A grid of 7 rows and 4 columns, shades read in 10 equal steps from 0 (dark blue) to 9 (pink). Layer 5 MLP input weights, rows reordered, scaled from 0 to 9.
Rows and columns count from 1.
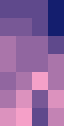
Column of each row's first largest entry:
1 1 1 1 3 2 2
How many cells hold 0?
2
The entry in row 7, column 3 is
3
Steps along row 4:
down same up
